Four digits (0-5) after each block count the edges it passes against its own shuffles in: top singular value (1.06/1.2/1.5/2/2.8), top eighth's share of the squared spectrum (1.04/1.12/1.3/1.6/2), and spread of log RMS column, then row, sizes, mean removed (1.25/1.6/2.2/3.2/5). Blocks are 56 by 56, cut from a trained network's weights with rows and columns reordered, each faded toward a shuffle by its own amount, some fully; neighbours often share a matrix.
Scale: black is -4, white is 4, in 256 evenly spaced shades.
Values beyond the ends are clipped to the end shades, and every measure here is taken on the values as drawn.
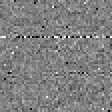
3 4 0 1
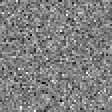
1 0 0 0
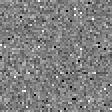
1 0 0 0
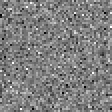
0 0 0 0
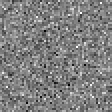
0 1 0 0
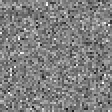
0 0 0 0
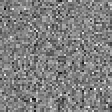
2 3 1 1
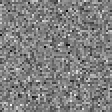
2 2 0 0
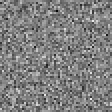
3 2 1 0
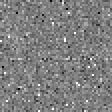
1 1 0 0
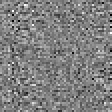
3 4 2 2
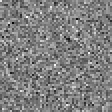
1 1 0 0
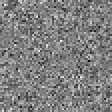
2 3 0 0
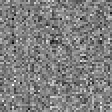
3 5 2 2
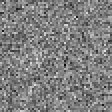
2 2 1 0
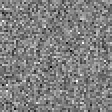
2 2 0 1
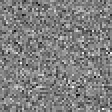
2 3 1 1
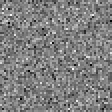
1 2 0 1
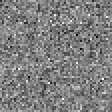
1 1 0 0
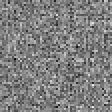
3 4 2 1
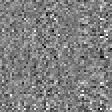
3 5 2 2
